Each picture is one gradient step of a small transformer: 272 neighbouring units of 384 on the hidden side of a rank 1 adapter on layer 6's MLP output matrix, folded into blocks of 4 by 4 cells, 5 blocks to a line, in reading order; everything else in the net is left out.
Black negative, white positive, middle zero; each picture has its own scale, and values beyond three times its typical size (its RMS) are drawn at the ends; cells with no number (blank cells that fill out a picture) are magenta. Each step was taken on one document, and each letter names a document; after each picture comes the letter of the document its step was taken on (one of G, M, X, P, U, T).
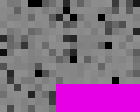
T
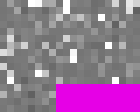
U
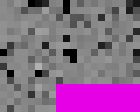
T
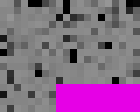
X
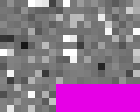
T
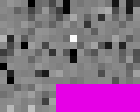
U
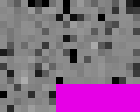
X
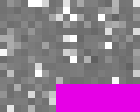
U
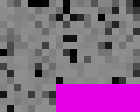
X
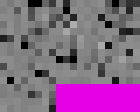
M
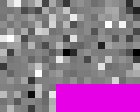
U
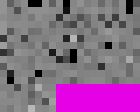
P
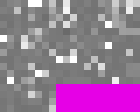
M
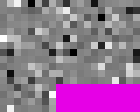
U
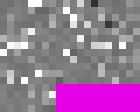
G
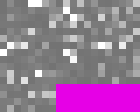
G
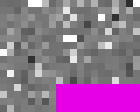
T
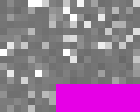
G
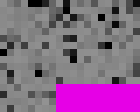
X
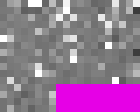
T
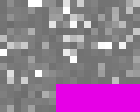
G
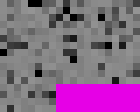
T
